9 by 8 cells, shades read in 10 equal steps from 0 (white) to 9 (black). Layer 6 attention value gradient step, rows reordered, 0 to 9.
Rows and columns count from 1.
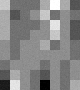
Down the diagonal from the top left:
2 6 5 4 3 4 5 4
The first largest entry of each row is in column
8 2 8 8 2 2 1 1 5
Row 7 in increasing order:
4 4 4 4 4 5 5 5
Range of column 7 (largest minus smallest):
2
